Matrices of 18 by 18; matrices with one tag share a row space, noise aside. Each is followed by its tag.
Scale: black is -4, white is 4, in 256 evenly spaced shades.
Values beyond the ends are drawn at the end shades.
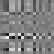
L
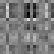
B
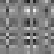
B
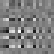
L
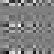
L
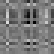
B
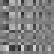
L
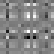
B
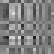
L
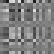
L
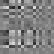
L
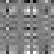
B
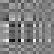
L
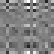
B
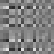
L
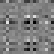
B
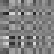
L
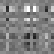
B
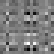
B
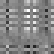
B
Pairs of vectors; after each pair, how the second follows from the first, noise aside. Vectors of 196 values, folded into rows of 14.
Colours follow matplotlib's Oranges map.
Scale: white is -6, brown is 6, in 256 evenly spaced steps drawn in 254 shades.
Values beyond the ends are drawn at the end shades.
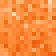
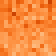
negated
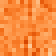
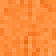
shrunk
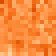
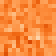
wrapped around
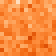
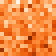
scaled up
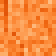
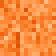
wrapped around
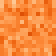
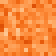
wrapped around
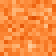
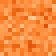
negated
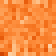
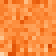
negated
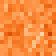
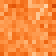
wrapped around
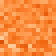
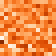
scaled up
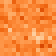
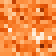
scaled up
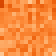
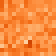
wrapped around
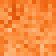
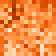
scaled up
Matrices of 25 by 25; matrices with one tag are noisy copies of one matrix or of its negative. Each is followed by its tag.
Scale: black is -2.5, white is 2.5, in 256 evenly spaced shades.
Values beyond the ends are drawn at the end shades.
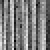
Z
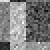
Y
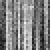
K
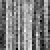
K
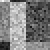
Y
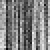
K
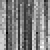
K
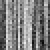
K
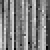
Z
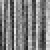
Z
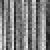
Z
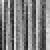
Z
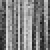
K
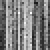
K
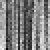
K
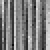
Z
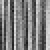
Z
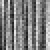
Z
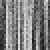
K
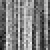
K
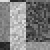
Y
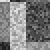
Y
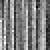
Z
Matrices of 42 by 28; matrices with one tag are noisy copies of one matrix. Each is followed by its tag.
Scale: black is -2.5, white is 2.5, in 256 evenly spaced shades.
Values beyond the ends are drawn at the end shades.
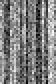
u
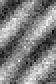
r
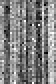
u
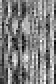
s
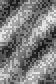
r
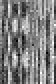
s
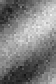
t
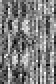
s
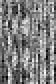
s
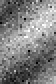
t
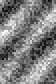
r
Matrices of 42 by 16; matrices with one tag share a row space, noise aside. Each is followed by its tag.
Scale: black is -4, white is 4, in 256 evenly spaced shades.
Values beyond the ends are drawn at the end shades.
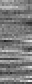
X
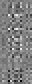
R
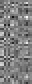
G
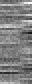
X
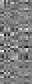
G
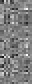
G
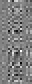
R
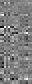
G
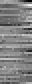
X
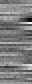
X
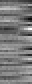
X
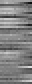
X
